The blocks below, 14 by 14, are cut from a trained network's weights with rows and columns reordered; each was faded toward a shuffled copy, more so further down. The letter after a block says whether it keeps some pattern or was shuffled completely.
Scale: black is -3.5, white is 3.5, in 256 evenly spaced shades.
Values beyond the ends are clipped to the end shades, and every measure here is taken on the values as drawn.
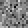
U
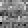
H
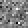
U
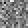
U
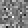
U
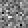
U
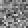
U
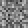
H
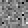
U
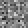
U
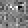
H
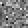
U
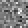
H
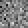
U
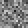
H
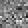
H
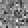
U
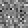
U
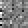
H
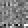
H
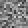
U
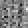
H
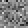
U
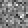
U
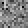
U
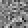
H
